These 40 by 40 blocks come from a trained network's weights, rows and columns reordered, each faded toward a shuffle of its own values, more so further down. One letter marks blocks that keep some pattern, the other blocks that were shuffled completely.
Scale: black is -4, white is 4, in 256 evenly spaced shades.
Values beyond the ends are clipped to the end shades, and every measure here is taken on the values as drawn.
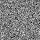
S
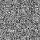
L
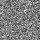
S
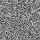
S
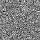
L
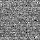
L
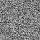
L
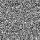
L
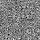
L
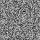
S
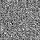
L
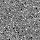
S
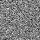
S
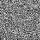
L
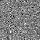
L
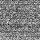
L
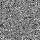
S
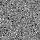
S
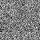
L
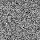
S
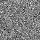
S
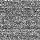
L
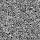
S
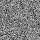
S
